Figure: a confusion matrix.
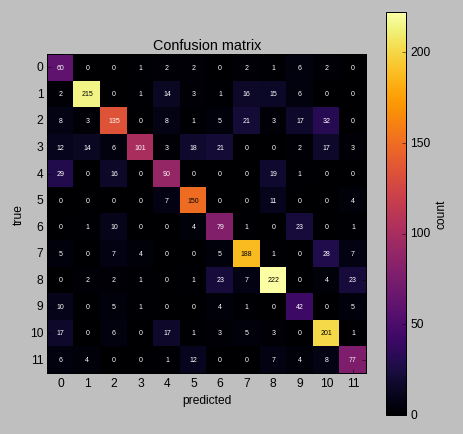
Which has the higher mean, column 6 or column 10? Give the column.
10
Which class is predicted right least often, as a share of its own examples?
3
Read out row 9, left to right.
10 0 5 1 0 0 4 1 0 42 0 5
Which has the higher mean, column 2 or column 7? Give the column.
7
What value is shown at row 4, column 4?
90
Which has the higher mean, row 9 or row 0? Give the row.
0
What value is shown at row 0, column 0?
60
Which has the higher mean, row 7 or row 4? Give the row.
7
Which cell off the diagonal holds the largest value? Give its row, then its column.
2, 10
